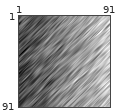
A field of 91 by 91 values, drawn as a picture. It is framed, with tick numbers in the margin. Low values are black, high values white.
Grain: diagonal, up to the right. Average level on the scale: 50%. Odd rows or columns: none. Slope: up to the right.
